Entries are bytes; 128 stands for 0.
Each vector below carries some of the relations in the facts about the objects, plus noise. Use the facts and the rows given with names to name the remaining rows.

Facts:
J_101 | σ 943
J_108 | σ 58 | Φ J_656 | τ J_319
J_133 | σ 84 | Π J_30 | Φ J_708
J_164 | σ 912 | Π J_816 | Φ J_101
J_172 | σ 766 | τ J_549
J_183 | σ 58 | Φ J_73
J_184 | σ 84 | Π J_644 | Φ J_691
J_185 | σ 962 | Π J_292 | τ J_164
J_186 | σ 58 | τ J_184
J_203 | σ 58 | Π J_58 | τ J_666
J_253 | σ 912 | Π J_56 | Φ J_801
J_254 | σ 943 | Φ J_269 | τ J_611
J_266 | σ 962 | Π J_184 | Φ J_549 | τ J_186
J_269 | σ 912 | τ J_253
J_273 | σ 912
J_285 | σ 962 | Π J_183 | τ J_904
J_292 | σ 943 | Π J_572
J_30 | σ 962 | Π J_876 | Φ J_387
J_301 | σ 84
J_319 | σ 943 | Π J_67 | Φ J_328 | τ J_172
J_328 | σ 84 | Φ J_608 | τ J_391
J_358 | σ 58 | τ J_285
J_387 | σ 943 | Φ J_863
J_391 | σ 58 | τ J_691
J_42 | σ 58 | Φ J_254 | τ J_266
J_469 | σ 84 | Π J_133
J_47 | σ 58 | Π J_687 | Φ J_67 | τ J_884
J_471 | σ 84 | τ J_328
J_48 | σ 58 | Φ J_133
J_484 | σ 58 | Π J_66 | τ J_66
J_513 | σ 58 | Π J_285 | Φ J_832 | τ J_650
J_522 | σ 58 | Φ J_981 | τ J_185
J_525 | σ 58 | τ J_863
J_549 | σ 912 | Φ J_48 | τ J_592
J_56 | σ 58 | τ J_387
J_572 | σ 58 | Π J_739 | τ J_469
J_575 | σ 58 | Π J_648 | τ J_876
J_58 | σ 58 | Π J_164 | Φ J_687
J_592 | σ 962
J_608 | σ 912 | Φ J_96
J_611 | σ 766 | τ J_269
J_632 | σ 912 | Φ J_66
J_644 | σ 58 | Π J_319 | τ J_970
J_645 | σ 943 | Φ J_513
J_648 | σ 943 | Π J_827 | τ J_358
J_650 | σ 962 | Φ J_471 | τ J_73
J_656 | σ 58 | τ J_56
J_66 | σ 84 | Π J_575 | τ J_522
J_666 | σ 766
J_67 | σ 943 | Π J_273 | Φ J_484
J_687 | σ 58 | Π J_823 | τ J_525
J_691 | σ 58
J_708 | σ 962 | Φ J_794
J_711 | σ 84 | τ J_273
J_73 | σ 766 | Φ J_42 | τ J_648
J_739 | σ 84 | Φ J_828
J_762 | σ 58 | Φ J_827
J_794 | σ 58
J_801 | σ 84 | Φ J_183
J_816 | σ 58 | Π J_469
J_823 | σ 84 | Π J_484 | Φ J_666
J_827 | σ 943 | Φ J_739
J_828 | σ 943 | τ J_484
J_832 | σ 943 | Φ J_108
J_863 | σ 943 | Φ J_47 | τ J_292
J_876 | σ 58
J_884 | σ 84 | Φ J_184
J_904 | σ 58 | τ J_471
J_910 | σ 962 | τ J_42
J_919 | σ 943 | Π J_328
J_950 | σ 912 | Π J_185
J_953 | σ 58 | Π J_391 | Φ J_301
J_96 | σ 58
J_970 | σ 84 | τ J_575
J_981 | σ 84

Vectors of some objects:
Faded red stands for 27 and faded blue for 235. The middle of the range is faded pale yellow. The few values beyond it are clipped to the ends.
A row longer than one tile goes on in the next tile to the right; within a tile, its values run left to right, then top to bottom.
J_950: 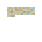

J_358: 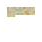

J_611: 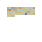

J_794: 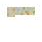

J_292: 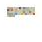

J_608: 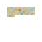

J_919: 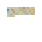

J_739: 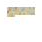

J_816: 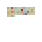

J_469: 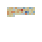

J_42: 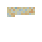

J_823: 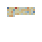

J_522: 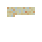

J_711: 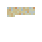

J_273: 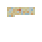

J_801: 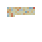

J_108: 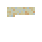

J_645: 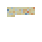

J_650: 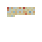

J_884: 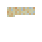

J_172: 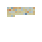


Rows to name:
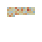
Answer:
J_184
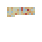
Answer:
J_644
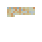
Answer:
J_471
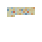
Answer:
J_828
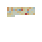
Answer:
J_285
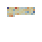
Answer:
J_66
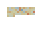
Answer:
J_391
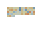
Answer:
J_572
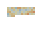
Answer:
J_183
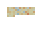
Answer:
J_904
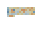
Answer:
J_648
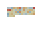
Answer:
J_73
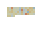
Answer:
J_203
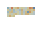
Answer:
J_575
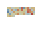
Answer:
J_319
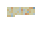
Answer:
J_47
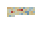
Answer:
J_164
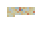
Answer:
J_691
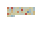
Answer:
J_30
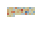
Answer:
J_133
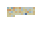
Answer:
J_666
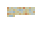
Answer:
J_910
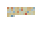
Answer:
J_266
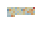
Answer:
J_254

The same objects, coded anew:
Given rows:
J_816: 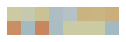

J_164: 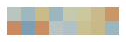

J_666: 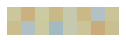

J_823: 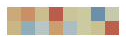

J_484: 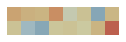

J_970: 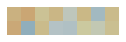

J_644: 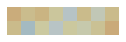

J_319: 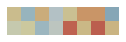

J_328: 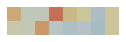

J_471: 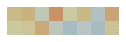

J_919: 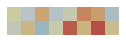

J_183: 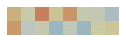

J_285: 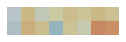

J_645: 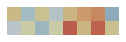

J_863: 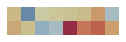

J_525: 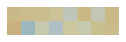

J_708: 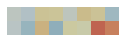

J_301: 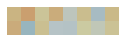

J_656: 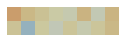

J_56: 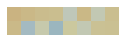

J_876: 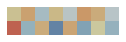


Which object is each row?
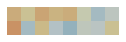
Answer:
J_801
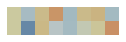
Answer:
J_48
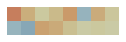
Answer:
J_513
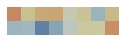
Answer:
J_575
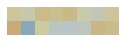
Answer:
J_253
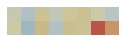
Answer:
J_266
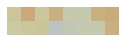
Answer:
J_358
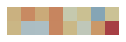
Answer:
J_687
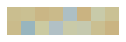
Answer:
J_794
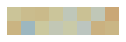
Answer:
J_950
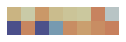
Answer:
J_648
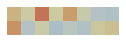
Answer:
J_42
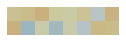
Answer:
J_269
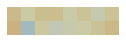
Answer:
J_953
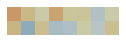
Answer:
J_739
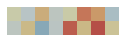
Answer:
J_292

